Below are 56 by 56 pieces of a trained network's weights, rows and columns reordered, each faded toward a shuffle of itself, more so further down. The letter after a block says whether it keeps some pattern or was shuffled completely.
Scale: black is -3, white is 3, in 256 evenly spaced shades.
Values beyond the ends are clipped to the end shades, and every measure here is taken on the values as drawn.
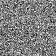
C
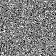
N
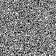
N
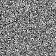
C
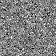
N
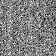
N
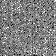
N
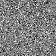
N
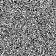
N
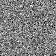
C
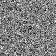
N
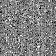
N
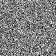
C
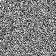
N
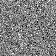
C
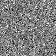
C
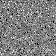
C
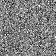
C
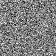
C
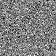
C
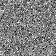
C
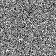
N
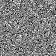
C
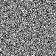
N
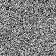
N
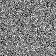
N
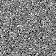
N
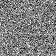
C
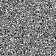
C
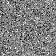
C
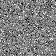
C
